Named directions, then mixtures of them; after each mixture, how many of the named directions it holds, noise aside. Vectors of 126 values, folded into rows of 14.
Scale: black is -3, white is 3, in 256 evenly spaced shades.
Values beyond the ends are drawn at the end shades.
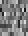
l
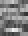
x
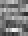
one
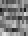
two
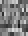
two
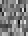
one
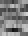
one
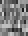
two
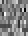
one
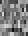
two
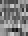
two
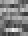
one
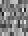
one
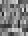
two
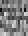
two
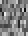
one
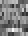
two
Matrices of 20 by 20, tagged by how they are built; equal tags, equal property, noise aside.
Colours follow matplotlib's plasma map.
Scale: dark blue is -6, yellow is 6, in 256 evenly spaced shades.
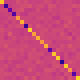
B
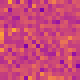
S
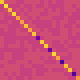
B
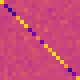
B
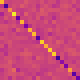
B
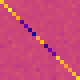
B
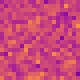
S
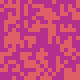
S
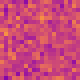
S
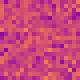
S
